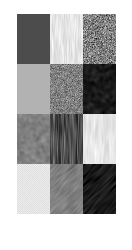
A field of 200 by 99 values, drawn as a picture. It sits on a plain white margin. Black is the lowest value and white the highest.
The table splits into 4 rows of 3 panels. Panel 1,1: low, flat. Panel 1,2: very high, streaked downward, faint in contrast. Panel 1,3: middling, fine-grained, strong in contrast. Panel 2,1: high, flat. Panel 2,2: middling, fine-grained. Panel 2,3: very low, blotchy, faint in contrast. Panel 3,1: middling, blotchy, faint in contrast. Panel 3,2: low, streaked downward. Panel 3,3: very high, streaked downward, faint in contrast. Panel 4,1: very high, checkered, faint in contrast. Panel 4,2: middling, slanting up to the right, faint in contrast. Panel 4,3: very low, slanting up to the right, faint in contrast.
